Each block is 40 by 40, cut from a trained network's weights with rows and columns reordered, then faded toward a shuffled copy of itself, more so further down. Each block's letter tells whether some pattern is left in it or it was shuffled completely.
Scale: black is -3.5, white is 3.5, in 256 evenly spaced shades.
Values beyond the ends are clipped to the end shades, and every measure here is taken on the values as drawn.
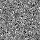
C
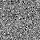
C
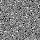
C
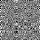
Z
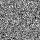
C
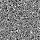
C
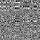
Z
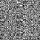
Z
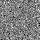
C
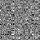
Z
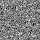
C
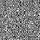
Z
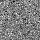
C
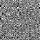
Z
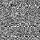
Z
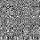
Z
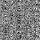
Z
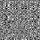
Z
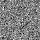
C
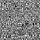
Z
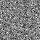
C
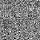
Z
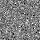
C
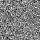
C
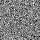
C
